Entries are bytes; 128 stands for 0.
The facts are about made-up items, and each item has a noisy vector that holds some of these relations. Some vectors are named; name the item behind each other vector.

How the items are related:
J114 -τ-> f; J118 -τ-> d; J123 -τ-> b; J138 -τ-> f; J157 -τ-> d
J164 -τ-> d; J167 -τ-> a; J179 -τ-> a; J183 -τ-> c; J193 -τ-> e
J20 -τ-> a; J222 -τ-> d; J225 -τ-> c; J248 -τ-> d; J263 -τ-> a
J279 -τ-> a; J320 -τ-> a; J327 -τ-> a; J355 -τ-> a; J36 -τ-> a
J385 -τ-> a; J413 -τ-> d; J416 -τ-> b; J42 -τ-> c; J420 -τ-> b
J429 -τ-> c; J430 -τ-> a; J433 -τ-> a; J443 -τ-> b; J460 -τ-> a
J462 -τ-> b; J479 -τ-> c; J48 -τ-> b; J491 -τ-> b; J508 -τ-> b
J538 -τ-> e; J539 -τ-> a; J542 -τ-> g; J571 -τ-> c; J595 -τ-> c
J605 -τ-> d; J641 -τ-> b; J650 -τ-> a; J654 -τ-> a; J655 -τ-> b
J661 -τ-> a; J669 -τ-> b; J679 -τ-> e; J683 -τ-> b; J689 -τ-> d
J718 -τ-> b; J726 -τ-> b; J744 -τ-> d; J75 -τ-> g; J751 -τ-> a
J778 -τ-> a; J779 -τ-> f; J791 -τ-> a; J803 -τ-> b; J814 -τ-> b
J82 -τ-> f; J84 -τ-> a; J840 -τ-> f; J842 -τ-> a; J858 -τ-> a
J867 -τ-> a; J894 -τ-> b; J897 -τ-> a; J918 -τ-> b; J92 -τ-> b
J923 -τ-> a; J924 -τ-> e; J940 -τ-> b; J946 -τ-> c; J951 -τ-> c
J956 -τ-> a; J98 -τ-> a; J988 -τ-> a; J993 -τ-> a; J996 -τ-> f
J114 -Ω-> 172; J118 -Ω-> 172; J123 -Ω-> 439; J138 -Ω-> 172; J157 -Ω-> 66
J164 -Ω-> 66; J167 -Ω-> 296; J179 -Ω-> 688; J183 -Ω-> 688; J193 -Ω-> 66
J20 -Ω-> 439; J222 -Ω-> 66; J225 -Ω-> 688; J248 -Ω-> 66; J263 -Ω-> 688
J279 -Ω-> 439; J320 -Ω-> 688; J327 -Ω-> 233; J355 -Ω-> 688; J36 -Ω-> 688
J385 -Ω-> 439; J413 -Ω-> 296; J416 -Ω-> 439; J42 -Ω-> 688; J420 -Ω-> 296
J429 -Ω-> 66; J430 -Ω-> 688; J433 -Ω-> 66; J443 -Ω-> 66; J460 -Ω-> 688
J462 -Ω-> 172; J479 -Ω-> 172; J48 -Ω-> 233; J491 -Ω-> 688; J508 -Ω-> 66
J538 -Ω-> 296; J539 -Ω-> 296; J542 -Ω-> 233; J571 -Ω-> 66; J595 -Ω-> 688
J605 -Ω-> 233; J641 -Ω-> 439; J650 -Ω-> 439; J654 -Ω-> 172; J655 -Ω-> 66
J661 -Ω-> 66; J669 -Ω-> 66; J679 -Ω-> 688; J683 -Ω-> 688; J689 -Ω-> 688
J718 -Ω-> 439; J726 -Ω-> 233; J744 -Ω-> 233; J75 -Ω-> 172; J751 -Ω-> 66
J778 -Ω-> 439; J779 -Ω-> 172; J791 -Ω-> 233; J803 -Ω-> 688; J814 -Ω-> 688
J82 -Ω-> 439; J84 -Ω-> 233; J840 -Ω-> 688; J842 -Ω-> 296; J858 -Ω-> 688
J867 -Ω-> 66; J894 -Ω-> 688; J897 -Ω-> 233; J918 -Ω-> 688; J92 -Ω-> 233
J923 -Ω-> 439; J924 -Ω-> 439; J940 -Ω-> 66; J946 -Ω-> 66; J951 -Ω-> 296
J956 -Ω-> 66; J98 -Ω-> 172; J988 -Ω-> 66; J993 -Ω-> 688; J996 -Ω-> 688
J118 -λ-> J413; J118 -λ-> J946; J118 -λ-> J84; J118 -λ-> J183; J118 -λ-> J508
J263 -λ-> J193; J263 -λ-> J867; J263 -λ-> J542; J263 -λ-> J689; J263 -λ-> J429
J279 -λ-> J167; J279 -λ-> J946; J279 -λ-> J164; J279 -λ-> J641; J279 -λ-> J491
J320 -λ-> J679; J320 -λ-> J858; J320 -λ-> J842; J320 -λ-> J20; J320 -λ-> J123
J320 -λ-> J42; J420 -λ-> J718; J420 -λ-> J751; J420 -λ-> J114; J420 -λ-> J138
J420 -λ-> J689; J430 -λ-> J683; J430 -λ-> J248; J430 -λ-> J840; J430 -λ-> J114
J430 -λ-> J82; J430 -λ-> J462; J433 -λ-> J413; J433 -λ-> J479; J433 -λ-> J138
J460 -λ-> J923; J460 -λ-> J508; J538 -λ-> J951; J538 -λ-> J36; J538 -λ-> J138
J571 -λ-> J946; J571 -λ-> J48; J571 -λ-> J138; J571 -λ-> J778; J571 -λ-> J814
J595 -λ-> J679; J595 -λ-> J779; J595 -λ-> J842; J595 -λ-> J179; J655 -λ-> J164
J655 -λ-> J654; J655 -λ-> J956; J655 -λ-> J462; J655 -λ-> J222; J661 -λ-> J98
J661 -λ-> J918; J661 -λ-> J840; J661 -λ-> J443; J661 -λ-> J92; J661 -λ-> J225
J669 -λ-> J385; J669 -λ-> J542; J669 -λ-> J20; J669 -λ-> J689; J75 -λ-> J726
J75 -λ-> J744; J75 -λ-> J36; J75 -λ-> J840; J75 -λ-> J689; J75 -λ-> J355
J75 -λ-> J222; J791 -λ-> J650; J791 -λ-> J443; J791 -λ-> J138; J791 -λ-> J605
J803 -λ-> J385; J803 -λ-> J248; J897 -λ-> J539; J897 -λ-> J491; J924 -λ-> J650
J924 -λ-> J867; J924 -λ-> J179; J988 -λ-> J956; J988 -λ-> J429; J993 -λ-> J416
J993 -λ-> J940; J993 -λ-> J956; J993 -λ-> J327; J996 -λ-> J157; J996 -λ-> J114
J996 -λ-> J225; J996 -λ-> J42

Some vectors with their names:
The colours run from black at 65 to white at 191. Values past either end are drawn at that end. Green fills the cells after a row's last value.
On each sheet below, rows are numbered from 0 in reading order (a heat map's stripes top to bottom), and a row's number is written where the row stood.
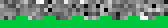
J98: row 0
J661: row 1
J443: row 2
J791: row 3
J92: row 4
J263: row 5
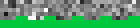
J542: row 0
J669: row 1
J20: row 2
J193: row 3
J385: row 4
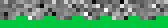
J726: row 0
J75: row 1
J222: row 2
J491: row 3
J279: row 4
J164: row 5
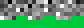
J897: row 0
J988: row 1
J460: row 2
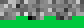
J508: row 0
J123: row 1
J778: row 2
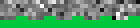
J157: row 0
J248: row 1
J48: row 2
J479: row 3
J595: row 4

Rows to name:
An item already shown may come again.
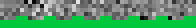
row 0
J858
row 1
J924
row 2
J385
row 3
J429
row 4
J867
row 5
J123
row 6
J179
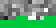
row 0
J82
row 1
J669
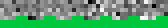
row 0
J413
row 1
J123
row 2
J413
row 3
J924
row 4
J689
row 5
J420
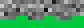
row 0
J840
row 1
J183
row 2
J751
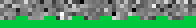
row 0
J114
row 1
J951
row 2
J320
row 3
J858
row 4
J571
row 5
J164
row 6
J956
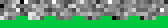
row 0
J655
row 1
J118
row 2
J779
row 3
J462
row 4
J123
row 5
J679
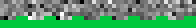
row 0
J923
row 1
J538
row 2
J595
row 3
J443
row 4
J42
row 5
J940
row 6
J689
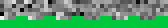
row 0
J433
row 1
J993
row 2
J430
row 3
J193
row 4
J842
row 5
J867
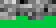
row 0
J996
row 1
J225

